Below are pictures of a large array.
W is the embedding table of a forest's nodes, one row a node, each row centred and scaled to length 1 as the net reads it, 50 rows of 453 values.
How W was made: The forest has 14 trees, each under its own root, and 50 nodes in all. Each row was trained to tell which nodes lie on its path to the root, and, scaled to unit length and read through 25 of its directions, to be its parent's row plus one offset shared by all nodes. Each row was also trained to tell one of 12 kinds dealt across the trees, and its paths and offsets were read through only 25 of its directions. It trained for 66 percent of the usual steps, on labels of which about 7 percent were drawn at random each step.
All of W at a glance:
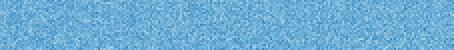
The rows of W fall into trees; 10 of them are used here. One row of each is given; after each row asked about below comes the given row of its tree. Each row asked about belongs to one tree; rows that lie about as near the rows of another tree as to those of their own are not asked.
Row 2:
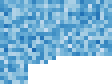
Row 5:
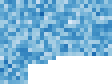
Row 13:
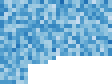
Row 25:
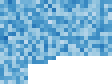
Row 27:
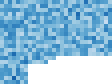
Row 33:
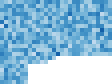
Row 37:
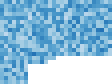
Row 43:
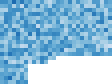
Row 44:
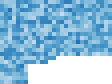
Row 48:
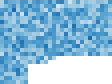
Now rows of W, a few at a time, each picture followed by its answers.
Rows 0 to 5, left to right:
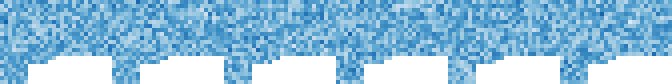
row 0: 44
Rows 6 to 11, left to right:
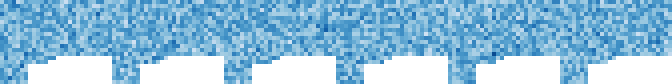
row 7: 43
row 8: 25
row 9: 27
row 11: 48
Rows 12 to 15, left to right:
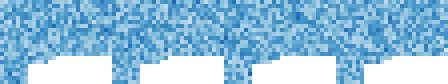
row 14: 33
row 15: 37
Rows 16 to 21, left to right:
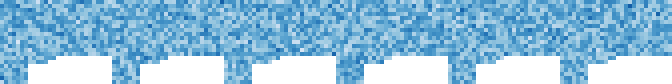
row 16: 27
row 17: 5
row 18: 37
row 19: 5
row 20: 37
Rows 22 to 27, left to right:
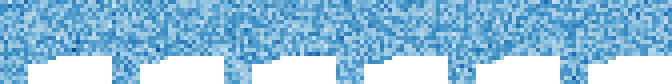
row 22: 33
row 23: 48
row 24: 13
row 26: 43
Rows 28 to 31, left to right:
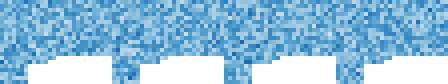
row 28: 48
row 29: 2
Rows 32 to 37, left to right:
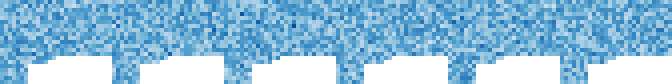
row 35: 37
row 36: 27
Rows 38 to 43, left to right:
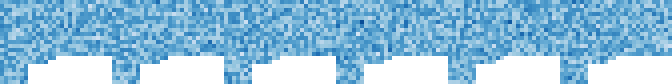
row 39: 44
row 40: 13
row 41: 43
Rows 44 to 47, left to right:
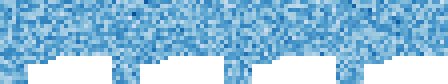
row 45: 13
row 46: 44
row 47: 27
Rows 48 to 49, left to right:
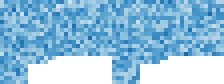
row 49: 43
